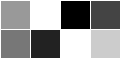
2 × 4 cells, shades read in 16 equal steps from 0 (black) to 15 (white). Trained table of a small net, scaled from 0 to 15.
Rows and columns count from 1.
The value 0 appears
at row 1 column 3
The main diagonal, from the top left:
9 2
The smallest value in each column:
7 2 0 4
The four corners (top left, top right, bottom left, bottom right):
9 4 7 12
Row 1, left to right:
9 15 0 4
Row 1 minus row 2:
2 13 -15 -8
